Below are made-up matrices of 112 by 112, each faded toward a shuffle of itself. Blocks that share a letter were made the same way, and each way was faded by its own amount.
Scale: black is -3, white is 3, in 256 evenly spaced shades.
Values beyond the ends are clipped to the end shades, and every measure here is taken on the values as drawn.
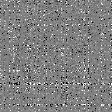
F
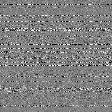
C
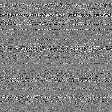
C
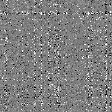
F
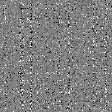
F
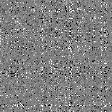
F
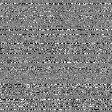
C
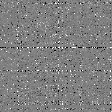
F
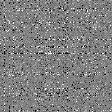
F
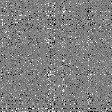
F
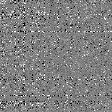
F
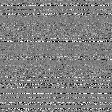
C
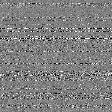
C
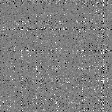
F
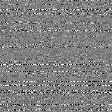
C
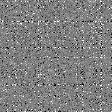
F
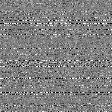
C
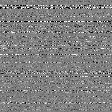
C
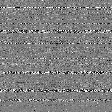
C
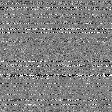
C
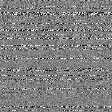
C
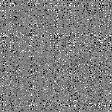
F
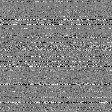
C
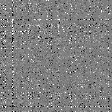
F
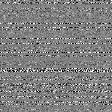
C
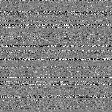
C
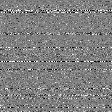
C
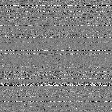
C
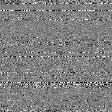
C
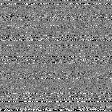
C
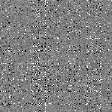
F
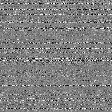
C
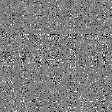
F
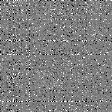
F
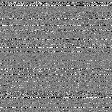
C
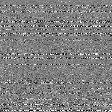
C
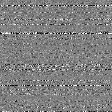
C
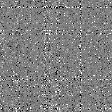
F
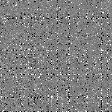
F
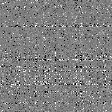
F
